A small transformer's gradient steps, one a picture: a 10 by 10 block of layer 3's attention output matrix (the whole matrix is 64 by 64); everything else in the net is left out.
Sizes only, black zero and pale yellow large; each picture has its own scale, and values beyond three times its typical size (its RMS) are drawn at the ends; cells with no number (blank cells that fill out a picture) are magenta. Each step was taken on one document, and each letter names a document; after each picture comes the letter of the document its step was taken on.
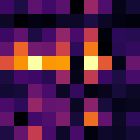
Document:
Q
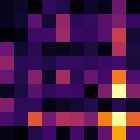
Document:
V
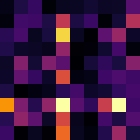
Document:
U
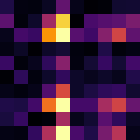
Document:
U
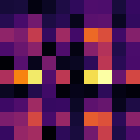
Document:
Q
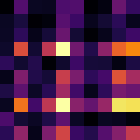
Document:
U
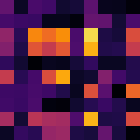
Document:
Q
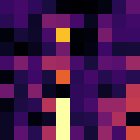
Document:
U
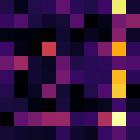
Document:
V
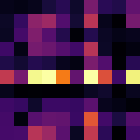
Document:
Q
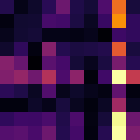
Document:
V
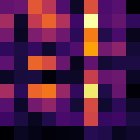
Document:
Q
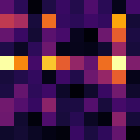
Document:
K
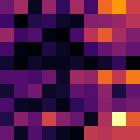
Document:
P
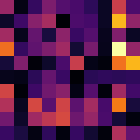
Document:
V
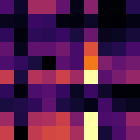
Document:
Q
